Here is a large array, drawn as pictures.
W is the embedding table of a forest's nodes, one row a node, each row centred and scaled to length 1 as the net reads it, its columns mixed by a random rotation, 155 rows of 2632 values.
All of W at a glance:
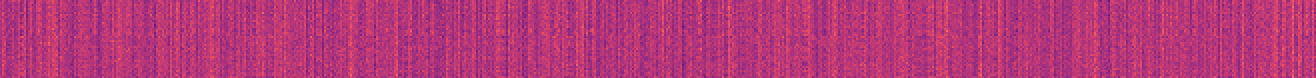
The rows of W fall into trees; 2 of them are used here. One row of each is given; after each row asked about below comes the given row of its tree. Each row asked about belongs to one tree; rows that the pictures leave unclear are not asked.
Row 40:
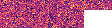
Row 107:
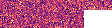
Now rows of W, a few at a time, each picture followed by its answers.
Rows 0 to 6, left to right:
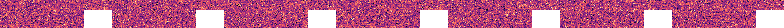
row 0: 107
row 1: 107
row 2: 40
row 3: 107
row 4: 40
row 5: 107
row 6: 107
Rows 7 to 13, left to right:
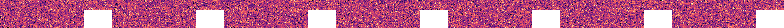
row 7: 107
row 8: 107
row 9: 107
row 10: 40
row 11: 107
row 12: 107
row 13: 107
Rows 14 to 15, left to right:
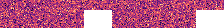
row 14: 107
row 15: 40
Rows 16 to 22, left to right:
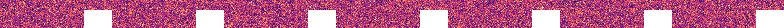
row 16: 107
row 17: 107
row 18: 40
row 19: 107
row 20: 107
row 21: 107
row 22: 40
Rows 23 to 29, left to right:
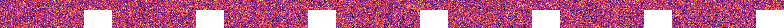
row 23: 107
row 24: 107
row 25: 40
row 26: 40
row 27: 40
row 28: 107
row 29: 107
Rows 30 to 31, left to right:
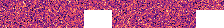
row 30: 107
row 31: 107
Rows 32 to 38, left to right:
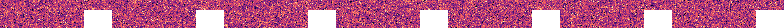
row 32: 107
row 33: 107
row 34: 40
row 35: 107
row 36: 107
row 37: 107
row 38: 40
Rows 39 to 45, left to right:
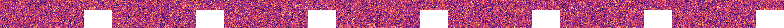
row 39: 107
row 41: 40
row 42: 107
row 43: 107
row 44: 107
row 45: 107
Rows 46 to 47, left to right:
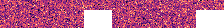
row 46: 40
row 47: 107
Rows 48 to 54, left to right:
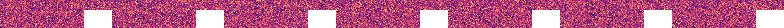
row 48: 40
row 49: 107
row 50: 40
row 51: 107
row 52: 107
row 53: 40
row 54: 40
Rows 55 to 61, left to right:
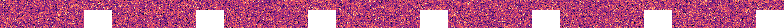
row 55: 40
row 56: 40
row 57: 107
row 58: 107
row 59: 107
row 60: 107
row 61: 107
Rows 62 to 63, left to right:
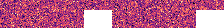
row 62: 107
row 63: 107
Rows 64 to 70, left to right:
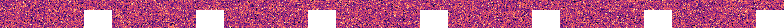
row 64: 107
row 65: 107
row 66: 107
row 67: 40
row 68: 40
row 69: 107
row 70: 107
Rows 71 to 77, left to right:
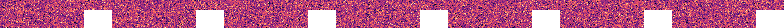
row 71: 107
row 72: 40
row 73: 40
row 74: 40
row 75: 40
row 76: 40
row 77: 107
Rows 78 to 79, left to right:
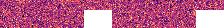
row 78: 107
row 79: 40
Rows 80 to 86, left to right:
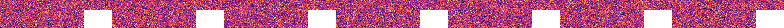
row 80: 40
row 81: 40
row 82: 107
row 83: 107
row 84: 107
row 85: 40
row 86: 40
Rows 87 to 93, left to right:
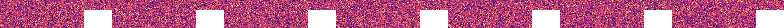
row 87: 40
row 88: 107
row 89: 40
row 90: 40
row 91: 40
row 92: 40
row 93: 107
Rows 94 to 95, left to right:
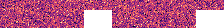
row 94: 107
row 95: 40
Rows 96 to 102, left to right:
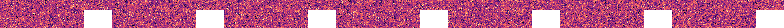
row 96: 40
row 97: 107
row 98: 107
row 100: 107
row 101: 40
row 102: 107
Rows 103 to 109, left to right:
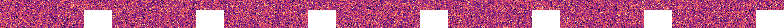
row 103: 40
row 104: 107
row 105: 40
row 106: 40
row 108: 40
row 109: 40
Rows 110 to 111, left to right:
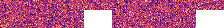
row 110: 40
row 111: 107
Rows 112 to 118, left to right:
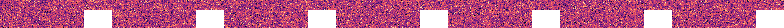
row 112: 107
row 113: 107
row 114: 40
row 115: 107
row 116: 40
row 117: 107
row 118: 107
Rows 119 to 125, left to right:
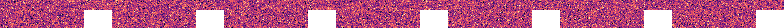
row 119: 107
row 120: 40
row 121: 107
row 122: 107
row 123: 40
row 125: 40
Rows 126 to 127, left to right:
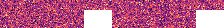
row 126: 107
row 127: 40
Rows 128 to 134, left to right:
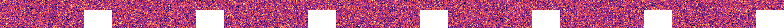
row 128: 40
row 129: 40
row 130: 107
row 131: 40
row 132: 40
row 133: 107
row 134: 107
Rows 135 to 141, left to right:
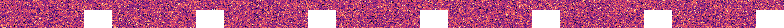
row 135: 40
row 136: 40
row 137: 40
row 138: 107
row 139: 40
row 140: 107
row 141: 107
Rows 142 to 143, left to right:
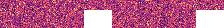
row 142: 107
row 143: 40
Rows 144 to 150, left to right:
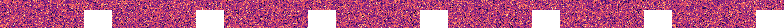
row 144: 40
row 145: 40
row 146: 107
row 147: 40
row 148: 40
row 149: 40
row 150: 40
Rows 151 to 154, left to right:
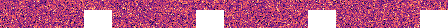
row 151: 107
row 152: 107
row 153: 107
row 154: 40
